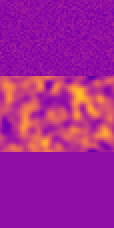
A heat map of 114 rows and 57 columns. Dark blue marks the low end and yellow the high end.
It is made of 3 by 1 panels. Panel 1,1: low, fine-grained, faint in contrast. Panel 2,1: middling, blotchy, strong in contrast. Panel 3,1: low, flat.
